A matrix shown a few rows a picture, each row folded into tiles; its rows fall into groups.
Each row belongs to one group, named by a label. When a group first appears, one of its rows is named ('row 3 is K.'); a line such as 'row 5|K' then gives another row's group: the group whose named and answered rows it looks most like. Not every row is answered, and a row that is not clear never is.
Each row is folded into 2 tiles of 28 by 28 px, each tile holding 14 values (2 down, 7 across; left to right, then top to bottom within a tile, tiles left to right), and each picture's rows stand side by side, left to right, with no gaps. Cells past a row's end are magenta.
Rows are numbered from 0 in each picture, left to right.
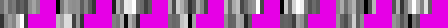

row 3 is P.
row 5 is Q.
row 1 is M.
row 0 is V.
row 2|Q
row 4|P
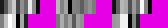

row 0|M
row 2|M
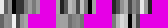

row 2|M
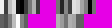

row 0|P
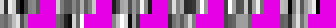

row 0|P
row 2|M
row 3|V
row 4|V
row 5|P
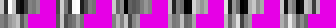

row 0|P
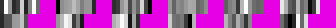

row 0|V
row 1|M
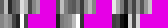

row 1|V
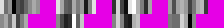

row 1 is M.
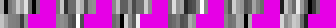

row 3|V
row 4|P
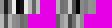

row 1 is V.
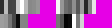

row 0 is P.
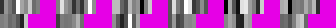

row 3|Q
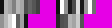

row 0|M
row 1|V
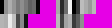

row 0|M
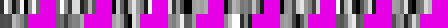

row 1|Q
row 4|M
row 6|P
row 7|V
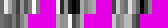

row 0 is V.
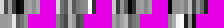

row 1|P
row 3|M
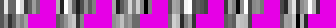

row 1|P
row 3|Q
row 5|M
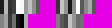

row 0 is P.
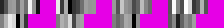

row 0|M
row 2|P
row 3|Q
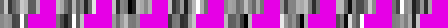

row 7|P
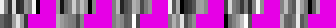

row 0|P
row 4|V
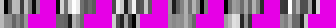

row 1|Q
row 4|M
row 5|P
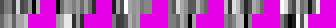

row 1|M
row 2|Q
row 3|P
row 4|P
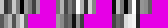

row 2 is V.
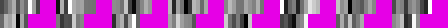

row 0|M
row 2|V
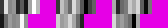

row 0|V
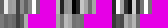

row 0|V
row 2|V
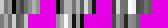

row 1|M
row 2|Q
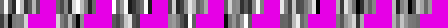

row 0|Q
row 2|P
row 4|V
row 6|P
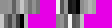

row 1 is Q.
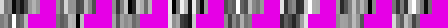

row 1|P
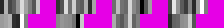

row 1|P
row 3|V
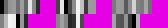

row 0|M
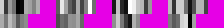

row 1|V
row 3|P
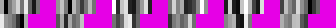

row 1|Q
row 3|V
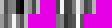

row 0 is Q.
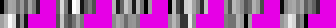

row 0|M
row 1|Q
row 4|P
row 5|M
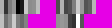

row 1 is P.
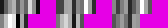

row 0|M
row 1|M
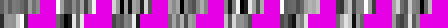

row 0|V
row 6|M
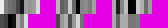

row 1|V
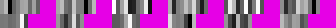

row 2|P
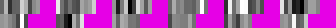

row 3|V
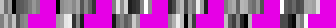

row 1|M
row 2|V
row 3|M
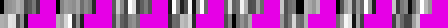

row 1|M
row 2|Q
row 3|V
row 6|M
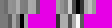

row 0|P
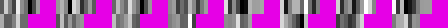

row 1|Q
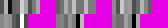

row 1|P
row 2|P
